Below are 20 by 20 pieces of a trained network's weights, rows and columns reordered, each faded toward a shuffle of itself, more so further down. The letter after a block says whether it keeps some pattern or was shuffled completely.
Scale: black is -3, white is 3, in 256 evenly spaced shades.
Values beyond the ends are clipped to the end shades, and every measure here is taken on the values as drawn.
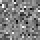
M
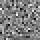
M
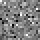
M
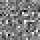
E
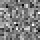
E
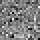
E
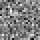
M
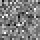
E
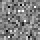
M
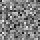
M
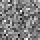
M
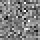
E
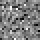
M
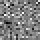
E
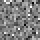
M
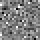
M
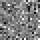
M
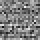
E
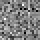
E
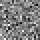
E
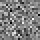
E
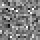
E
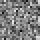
M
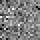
E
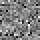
E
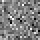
M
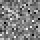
M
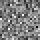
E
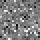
M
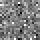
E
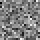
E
